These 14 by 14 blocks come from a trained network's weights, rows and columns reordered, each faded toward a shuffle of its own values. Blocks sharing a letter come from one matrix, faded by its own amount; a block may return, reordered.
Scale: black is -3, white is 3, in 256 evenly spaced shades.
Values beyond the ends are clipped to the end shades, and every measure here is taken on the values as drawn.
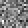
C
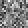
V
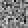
C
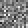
C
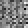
V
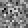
C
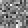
C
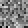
C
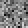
C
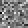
C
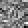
V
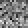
C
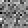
C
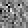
C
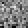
C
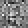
V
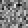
C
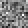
V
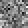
V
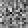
C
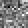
C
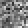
V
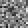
C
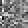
V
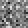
V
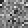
C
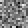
C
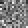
V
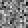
C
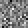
C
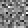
V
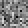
C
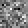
C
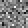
C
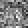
V
